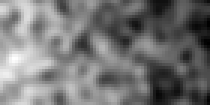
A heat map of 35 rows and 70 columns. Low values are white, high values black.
Slope: up to the right. Lone odd cells: none. Ninth with the lowest average: middle left. Stripes: none. Grain: blotchy.
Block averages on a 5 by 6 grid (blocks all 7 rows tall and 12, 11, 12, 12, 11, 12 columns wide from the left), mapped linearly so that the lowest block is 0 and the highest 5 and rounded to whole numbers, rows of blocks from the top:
123454 / 123445 / 023334 / 022344 / 122255
